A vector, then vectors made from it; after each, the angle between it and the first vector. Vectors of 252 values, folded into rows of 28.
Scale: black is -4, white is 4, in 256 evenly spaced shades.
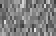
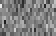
nearly opposite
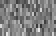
orthogonal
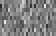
nearly parallel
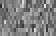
nearly parallel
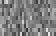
orthogonal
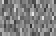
orthogonal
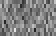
nearly opposite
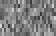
partly aligned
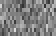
nearly opposite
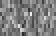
orthogonal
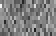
nearly opposite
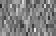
nearly parallel
